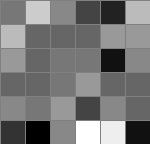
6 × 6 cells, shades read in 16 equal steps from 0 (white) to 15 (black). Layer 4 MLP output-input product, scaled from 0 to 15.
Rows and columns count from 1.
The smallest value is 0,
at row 6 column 4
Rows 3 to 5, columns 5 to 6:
14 7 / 9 9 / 7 9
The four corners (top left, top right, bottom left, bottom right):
8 4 12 14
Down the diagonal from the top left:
8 9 8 6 7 14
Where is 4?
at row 1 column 6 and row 2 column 1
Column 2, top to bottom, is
3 9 9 9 8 15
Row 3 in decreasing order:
14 9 8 8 7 6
